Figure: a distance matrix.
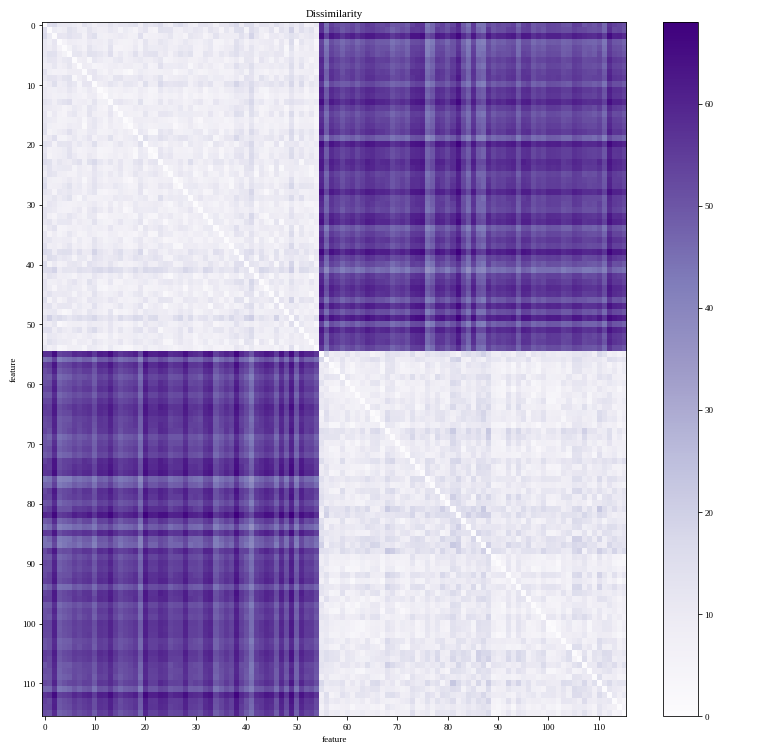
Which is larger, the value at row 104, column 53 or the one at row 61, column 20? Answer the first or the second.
the second
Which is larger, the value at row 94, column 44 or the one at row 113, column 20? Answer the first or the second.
the second
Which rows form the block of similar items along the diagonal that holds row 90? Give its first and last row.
55 to 115
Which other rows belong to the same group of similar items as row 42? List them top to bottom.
0, 1, 2, 3, 4, 5, 6, 7, 8, 9, 10, 11, 12, 13, 14, 15, 16, 17, 18, 19, 20, 21, 22, 23, 24, 25, 26, 27, 28, 29, 30, 31, 32, 33, 34, 35, 36, 37, 38, 39, 40, 41, 43, 44, 45, 46, 47, 48, 49, 50, 51, 52, 53, 54
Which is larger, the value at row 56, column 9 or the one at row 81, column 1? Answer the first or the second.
the second
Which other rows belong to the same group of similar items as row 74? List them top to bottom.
55, 56, 57, 58, 59, 60, 61, 62, 63, 64, 65, 66, 67, 68, 69, 70, 71, 72, 73, 75, 76, 77, 78, 79, 80, 81, 82, 83, 84, 85, 86, 87, 88, 89, 90, 91, 92, 93, 94, 95, 96, 97, 98, 99, 100, 101, 102, 103, 104, 105, 106, 107, 108, 109, 110, 111, 112, 113, 114, 115
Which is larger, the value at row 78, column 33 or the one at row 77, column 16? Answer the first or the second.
the first
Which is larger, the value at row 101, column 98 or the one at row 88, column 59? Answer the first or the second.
the second
